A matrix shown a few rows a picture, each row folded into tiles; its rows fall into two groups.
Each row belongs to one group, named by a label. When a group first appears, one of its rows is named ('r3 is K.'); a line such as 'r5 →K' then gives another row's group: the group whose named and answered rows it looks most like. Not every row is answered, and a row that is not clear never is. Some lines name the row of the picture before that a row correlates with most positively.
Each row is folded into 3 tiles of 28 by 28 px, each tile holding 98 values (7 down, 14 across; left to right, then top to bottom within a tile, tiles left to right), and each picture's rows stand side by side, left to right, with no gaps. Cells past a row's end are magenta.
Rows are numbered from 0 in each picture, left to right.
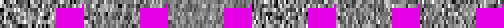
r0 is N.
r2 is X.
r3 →N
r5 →N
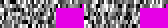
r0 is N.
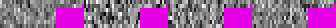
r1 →N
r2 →X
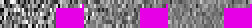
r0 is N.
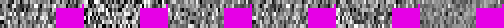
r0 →X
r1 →N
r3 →X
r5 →N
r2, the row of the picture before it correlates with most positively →1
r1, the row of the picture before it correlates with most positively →0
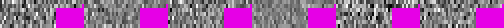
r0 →N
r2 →N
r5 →N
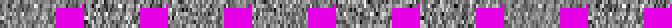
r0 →X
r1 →X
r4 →N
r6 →X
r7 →X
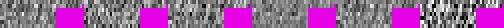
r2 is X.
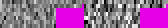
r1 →X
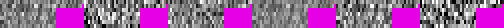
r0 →X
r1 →N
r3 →X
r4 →X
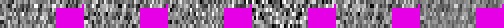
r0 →X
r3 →N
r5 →X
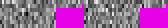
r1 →N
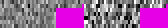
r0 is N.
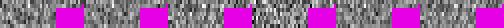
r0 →N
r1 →N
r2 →X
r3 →N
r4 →N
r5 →X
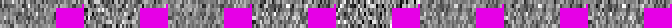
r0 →N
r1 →N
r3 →X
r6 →X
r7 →X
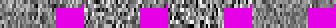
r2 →N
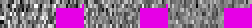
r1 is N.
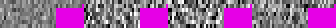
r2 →N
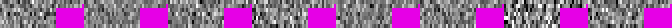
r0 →N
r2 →N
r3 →N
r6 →X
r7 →N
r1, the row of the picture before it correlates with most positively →0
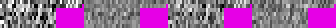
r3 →X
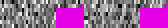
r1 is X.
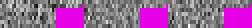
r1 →N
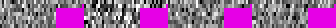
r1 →X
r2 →N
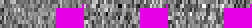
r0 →N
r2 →X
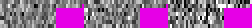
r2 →X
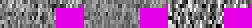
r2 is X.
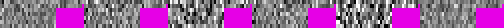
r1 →N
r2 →N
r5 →X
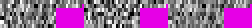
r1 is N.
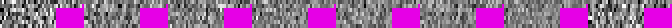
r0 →N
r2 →X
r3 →N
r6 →N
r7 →X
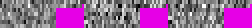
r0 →N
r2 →X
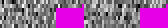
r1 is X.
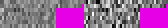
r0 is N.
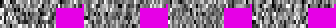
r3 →X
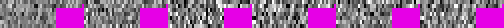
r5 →X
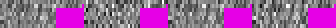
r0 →X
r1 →N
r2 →X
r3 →X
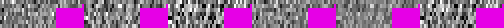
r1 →X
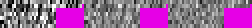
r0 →X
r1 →X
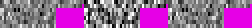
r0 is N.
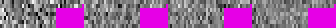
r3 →N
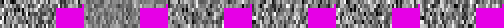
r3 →X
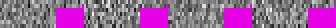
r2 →X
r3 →N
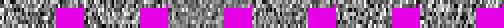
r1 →N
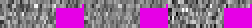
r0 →X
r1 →X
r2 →N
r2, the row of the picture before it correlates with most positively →2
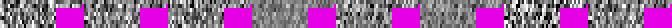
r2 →N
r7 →X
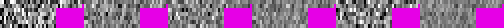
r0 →N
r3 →X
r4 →N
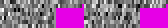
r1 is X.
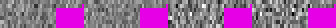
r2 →X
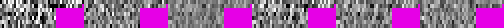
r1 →N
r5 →X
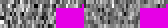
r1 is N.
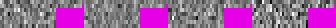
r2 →N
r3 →N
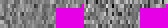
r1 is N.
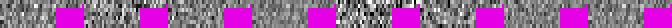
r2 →N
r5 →N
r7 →X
